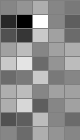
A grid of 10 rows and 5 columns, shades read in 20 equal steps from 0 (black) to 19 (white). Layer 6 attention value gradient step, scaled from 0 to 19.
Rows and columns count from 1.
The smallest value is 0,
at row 2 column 2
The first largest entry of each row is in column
3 3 3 2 2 3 2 2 3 3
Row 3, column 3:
15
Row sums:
53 39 45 61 65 51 61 58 45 52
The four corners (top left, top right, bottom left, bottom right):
10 9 10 10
